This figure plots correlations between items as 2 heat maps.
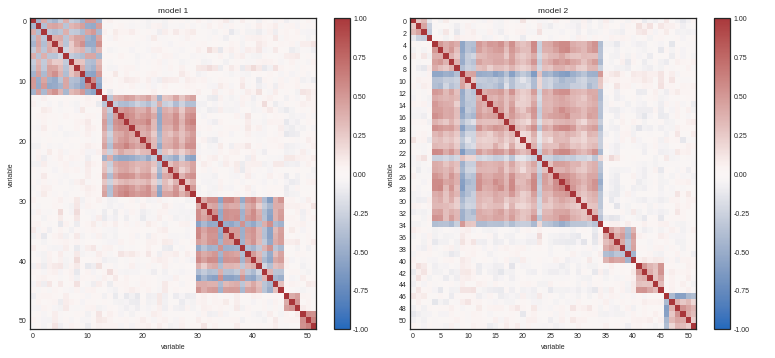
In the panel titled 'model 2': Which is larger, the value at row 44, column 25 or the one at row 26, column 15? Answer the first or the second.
the second
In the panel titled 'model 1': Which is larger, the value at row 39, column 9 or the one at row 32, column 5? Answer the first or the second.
the second
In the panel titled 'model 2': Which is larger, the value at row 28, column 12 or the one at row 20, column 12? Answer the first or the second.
the first
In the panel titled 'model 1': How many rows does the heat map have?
52
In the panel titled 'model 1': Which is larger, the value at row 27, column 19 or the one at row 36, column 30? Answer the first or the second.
the second
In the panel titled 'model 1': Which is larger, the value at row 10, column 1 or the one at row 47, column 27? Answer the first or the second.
the second
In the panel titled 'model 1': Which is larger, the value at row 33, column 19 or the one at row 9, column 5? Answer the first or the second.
the second
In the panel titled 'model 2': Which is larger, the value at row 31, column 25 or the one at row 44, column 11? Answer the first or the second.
the first
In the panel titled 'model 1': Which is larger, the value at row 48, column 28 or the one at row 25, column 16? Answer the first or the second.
the second
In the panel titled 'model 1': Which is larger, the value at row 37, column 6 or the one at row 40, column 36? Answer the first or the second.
the second
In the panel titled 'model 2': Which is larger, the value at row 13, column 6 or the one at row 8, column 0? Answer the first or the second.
the first
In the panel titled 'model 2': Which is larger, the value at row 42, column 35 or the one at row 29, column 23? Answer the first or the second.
the first
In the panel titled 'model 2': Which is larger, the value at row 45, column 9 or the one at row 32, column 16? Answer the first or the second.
the second
